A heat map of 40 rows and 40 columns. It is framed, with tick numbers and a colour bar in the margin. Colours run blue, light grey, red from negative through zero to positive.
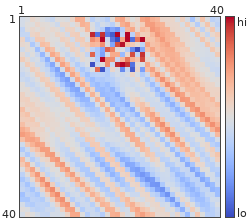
Values change most from cell to cell in the top middle. Neither half mirrors the other. In the top middle lies a patch that is rougher than the rest. The grain runs diagonally down to the right.
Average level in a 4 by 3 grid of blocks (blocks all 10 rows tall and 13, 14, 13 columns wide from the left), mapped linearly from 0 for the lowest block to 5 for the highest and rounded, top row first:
3 5 5
3 1 5
4 2 3
3 2 0
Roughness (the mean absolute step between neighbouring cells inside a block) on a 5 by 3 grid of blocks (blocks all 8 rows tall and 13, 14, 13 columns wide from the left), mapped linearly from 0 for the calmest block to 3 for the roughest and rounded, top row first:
030 | 120 | 011 | 111 | 111
